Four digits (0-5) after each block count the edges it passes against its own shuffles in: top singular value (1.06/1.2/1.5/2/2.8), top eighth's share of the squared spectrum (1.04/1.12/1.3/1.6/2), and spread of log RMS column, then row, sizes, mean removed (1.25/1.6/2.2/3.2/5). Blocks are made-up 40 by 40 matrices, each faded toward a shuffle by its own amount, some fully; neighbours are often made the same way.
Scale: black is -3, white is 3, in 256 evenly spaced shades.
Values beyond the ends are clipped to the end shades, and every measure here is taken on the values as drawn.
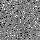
0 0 0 0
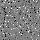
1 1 0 0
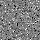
0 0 0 0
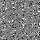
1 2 2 0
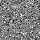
1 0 0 0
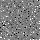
0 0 0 0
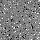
0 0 0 0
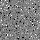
1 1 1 0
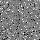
0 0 0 0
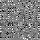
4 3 2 1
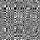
4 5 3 3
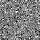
2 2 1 0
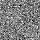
0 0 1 0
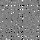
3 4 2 2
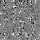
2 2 2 1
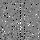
2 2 1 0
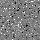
1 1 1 0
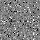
1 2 1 1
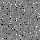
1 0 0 0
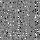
1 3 2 2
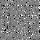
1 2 2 2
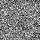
2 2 0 0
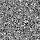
1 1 0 0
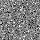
1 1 0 0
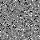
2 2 0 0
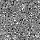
2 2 1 1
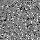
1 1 0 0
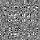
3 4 3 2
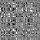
4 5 2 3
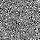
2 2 0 0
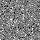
2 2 0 0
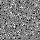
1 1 0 0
